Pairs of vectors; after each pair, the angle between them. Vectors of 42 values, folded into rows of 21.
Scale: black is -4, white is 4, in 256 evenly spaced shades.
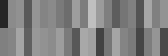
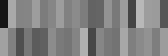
orthogonal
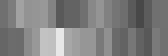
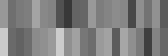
partly aligned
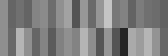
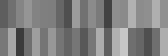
nearly opposite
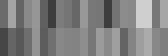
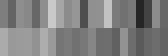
nearly opposite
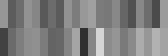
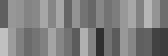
nearly opposite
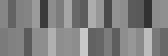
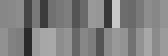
partly aligned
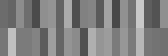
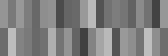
partly aligned
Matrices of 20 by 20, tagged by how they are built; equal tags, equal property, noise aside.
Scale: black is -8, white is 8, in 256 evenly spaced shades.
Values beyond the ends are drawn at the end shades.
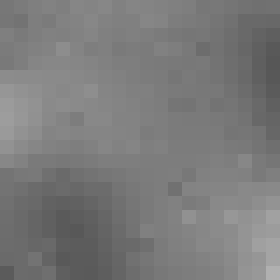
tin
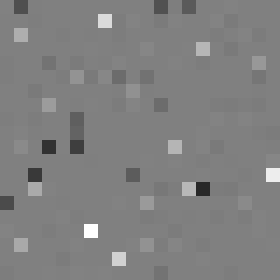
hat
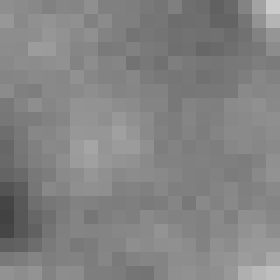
tin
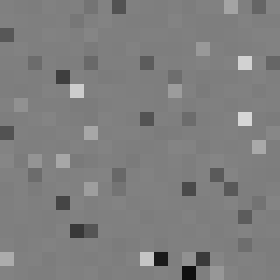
hat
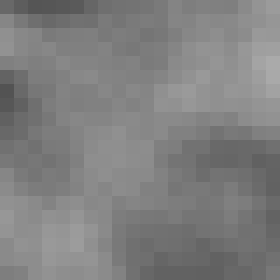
tin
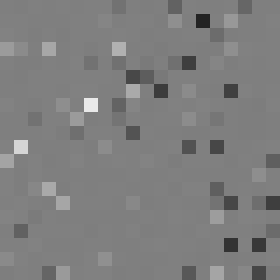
hat
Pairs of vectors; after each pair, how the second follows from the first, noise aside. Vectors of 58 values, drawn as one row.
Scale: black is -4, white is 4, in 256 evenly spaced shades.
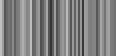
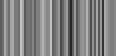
wrapped around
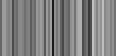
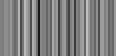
shuffled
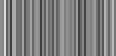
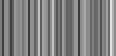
shuffled
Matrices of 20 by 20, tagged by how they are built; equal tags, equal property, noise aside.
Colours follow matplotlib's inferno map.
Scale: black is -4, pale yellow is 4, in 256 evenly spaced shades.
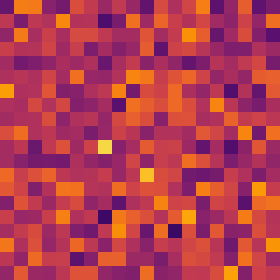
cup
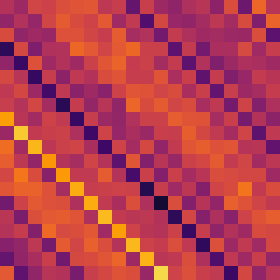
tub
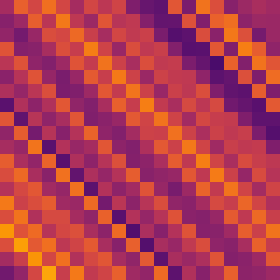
tub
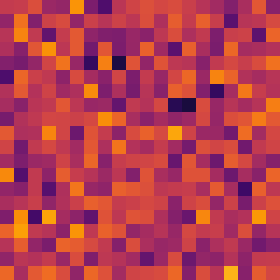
cup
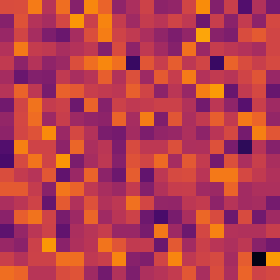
cup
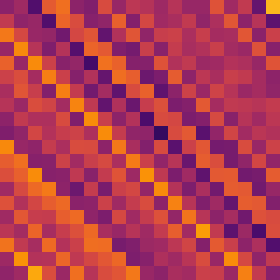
tub
